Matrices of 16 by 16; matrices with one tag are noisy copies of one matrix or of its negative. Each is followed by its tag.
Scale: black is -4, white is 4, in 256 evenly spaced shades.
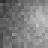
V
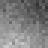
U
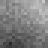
U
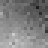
U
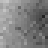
V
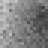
V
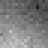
U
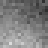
U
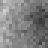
V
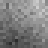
U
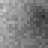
V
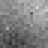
U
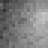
V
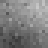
U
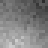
U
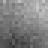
U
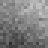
U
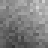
U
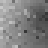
V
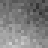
U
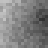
V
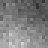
U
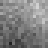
U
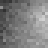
V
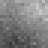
U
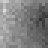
V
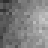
V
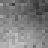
U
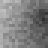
V
